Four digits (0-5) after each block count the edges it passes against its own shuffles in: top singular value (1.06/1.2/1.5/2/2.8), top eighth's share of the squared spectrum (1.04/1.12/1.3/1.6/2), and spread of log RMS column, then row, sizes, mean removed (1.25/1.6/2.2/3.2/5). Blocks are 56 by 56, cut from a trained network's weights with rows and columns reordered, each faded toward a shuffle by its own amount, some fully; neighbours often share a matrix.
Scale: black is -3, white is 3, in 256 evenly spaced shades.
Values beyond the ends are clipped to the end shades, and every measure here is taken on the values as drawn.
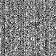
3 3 1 2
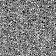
0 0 0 0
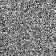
0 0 0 0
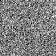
2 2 0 0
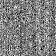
2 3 0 2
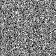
0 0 0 0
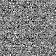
1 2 1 0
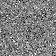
0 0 0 0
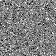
0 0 0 0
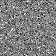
0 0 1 0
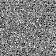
0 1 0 0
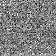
1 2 1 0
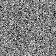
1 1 0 0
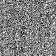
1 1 0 0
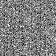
1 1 0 0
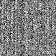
2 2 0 1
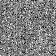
1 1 0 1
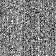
2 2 0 1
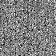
1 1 0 0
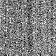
2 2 0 1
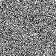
1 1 0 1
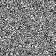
2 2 0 0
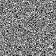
2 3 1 1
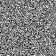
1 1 0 0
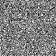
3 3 0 1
